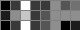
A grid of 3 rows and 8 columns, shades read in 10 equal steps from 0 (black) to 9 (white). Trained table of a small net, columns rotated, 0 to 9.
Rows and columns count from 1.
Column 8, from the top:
4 5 1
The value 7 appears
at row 2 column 3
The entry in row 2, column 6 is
5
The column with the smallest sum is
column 1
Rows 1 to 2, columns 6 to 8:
5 3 4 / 5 5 5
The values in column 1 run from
0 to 1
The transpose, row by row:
0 1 0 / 2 5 2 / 9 7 9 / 2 2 2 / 2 3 3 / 5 5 5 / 3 5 0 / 4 5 1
